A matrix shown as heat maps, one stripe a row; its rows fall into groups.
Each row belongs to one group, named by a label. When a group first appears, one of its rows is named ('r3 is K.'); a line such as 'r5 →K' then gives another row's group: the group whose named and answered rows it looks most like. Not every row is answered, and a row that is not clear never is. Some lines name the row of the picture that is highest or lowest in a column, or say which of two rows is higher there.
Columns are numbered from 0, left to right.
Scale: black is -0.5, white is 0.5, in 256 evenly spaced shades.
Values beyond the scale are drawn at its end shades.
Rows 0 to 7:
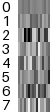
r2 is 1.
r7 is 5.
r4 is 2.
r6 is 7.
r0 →7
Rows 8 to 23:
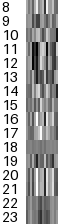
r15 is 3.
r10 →2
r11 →1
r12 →1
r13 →7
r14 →2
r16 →5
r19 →7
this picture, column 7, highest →17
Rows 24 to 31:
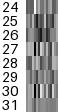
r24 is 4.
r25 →7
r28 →2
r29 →7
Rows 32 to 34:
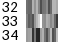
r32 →2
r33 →5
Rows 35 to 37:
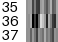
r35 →1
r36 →1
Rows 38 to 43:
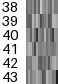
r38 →3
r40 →7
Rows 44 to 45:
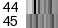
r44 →3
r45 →7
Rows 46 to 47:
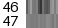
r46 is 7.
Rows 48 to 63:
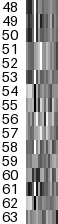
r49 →4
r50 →4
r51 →5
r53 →4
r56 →5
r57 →5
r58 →4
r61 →4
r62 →3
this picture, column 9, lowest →56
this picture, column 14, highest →59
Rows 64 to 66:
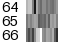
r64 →3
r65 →2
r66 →5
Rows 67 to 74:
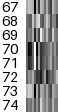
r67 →3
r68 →2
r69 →3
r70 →4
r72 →7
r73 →3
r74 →3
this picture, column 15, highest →72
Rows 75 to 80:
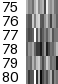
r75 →5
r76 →2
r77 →4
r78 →7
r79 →2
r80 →4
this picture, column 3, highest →76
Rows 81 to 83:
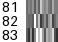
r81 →3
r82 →4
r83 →5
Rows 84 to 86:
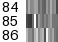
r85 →4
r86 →5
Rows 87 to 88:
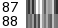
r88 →3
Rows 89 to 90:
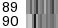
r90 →3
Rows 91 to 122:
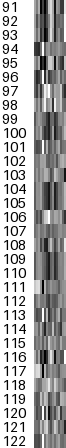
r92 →1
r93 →1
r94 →4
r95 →1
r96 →4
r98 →5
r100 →7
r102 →2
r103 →2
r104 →7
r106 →5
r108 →1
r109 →7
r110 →7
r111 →3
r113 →4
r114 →7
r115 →3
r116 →1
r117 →3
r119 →2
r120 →4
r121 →2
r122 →4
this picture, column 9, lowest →98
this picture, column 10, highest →98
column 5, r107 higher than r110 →Yes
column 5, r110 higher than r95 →Yes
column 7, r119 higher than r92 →No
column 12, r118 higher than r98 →No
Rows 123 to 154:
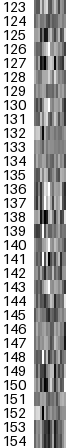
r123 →2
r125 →1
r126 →5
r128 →5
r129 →2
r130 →5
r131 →2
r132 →3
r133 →3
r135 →2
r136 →5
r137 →5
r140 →5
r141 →4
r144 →1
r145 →7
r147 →2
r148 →4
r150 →1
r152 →3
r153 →7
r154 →7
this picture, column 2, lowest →139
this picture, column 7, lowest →141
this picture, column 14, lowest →127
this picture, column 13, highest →137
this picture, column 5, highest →137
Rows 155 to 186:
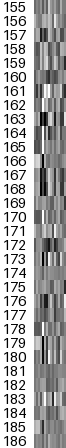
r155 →3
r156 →5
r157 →1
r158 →2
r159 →2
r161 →5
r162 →4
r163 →1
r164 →4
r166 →3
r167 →1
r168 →1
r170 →4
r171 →5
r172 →7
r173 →3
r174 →3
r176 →1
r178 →4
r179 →3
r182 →2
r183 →5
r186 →3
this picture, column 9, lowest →183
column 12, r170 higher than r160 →Yes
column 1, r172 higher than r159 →Yes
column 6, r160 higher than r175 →No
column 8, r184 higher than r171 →No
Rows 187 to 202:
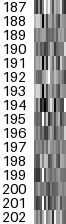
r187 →5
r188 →3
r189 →2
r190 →1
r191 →3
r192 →5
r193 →3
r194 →1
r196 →1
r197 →3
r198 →2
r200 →7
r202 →5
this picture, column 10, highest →202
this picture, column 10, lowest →194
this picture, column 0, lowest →199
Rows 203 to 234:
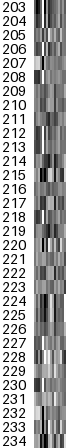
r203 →4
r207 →3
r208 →4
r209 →1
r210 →1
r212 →4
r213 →4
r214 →7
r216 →7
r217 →1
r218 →4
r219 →7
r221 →2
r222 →1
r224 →1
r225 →1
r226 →1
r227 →4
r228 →5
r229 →5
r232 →3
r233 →3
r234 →1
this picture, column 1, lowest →203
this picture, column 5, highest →228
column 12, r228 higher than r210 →Yes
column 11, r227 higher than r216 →Yes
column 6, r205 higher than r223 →No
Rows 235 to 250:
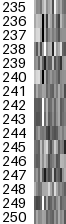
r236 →3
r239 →7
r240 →3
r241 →2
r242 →4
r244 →7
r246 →2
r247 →7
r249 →4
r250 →2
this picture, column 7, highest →248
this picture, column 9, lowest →238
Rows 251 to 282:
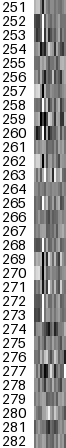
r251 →3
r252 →4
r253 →4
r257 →3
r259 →1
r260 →4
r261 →2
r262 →3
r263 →5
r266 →7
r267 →2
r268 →4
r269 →3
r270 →3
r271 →3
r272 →4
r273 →4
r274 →7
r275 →7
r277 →1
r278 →7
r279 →2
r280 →5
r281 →7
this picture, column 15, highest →277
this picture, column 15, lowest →276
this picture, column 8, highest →277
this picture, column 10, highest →263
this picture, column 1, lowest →260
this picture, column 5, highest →263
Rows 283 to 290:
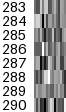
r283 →2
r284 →3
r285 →7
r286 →4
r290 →1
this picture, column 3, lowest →287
